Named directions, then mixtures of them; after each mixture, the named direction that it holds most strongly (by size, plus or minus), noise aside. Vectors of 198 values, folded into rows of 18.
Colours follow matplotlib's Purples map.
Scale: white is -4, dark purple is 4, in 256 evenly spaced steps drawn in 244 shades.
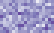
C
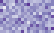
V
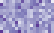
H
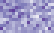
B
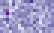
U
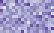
V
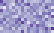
V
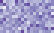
V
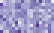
H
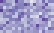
B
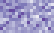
B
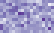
B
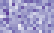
U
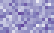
C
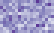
C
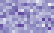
C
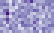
U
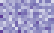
H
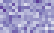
C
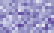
C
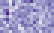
U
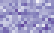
C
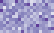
V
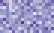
V
